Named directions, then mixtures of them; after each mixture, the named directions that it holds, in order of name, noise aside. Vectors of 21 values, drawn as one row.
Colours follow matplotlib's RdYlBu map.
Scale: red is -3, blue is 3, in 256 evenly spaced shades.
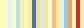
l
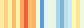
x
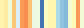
l, x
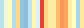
l, x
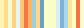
l, x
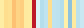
l, x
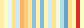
l, x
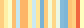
l, x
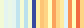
l, x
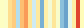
l, x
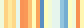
l, x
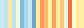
l, x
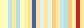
l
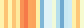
x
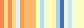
x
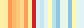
l, x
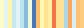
l, x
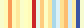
l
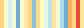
l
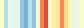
x
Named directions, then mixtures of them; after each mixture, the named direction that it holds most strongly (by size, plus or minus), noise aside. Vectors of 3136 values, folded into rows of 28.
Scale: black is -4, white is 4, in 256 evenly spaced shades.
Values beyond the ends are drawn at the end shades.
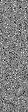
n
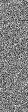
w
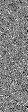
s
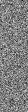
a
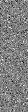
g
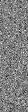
n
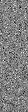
n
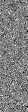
s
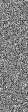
w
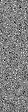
n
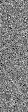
g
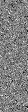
s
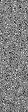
n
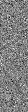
g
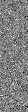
s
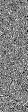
s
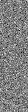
n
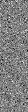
g
